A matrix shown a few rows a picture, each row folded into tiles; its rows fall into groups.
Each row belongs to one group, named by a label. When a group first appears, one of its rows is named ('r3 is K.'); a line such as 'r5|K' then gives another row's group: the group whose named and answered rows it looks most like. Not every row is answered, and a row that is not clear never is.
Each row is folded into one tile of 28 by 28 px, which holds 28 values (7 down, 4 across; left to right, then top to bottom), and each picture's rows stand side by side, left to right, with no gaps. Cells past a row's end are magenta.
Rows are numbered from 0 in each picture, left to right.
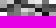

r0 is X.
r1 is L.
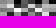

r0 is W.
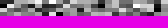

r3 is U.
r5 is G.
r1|L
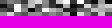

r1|X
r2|L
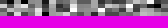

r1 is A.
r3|W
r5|U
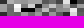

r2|W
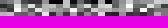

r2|W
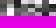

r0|A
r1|L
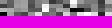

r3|A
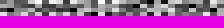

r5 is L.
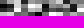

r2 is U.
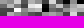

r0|X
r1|G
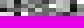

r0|A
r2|G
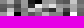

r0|A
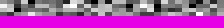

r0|G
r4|U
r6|X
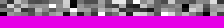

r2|W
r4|L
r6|U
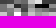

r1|U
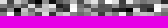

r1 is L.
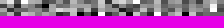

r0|L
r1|U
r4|L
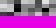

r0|G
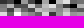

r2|U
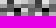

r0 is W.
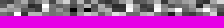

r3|X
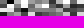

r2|L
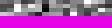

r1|G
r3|X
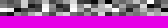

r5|U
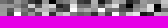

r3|W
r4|U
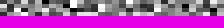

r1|W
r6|U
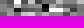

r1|U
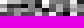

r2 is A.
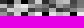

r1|A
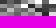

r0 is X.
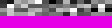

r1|U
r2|W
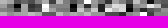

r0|U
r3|U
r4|G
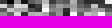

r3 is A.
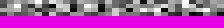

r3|G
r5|W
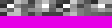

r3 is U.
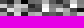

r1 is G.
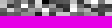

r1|W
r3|L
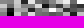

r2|L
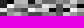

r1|W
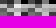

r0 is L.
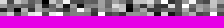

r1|A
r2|X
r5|L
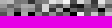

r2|L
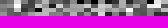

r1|X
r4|W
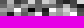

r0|W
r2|A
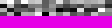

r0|L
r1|A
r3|X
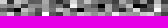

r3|U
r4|X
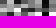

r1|A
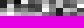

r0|A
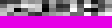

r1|G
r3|U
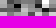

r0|U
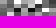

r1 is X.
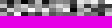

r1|W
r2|G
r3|L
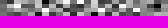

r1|W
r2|L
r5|U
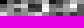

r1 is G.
